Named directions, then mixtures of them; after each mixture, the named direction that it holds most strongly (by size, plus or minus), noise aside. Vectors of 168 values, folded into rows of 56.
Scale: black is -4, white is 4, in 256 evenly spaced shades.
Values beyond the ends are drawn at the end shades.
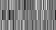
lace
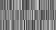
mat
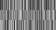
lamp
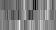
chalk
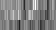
chalk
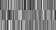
lace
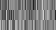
lace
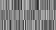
mat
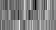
chalk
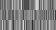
mat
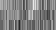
chalk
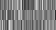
lace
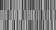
lamp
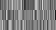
lace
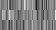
lace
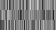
lamp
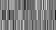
lace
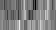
chalk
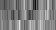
chalk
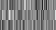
lace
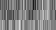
chalk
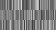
mat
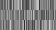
mat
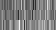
chalk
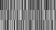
lamp
